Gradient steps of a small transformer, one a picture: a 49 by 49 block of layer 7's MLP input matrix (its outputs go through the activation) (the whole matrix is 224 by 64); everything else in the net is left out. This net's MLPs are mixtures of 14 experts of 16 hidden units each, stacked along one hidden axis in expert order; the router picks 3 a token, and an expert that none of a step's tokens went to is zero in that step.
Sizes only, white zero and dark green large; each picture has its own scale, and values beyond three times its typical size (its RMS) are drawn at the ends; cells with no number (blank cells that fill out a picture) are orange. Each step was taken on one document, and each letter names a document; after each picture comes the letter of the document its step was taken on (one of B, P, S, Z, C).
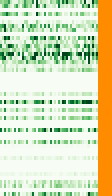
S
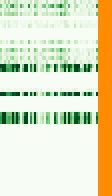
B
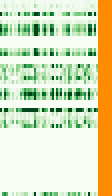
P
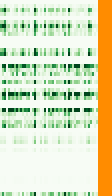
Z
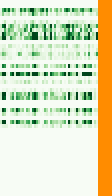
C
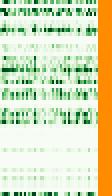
P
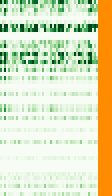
S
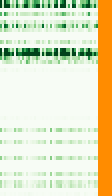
S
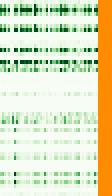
B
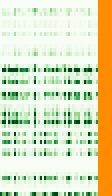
Z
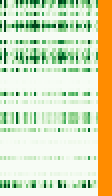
S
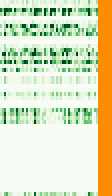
P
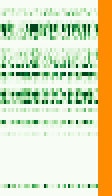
C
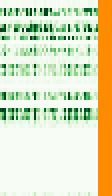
P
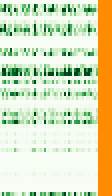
Z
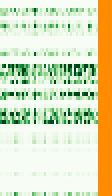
Z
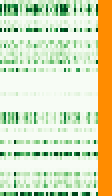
B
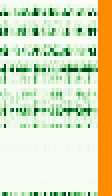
P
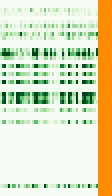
C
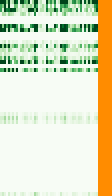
B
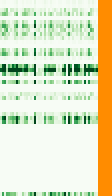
Z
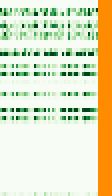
P
